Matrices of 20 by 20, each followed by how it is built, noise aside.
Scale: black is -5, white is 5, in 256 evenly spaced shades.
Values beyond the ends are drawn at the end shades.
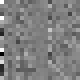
uneven columns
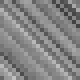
Toeplitz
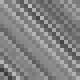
Toeplitz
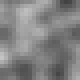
smooth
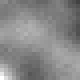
smooth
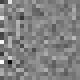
uneven columns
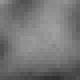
smooth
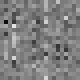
uneven columns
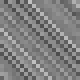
Toeplitz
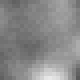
smooth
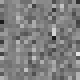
uneven columns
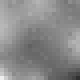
smooth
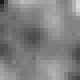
smooth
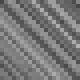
Toeplitz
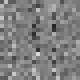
uneven columns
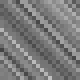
Toeplitz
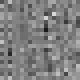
uneven columns
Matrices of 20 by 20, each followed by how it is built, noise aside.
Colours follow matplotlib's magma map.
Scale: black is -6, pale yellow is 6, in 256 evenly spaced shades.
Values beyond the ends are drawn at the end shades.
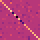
diagonal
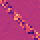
banded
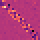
banded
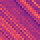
Toeplitz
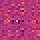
low rank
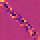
banded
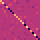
diagonal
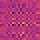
low rank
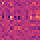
low rank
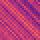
Toeplitz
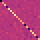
diagonal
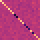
diagonal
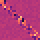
banded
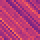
Toeplitz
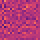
low rank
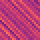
Toeplitz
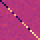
diagonal
